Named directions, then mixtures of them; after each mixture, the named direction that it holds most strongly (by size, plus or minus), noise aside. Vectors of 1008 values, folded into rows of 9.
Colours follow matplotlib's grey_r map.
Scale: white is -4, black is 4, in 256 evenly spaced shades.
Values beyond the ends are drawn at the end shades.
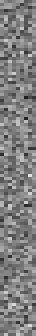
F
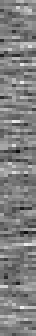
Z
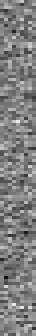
F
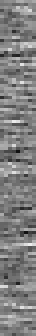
Z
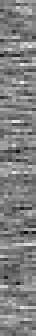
Z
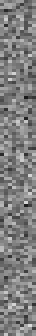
F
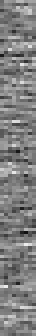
Z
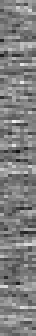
Z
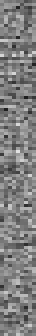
F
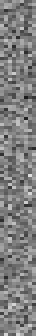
F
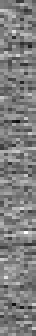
Z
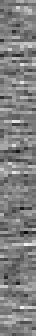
Z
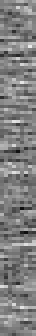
Z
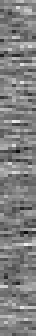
Z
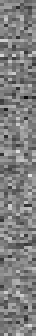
F
